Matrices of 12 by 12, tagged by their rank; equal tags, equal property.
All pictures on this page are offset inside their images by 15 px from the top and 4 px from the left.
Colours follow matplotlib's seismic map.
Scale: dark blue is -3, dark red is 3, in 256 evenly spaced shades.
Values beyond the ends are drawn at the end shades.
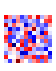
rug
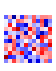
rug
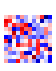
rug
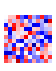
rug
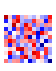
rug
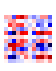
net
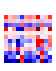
net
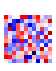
rug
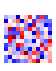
rug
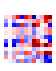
net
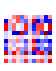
net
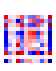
net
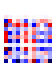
net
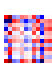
net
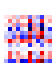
net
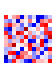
rug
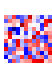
rug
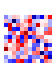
rug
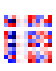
net
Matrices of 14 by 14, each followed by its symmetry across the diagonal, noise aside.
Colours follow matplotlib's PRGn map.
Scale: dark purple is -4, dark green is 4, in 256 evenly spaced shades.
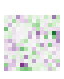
antisymmetric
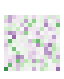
neither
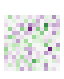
neither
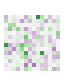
neither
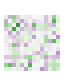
symmetric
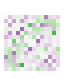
symmetric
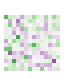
neither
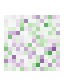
antisymmetric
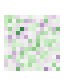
symmetric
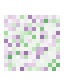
symmetric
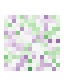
antisymmetric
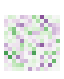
antisymmetric
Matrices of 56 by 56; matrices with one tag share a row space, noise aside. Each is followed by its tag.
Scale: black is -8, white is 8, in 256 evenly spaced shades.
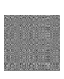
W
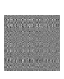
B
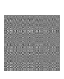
B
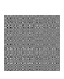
B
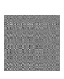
B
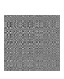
B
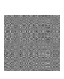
W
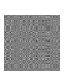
W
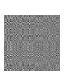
B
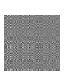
B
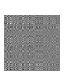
B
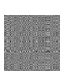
W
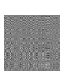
W
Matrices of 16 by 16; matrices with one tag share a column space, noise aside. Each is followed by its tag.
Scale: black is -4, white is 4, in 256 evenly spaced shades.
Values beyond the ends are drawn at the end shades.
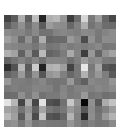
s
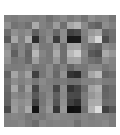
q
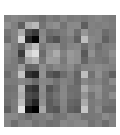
q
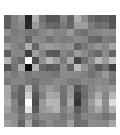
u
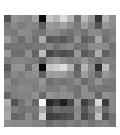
s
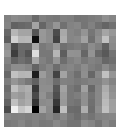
q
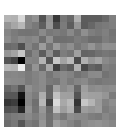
u
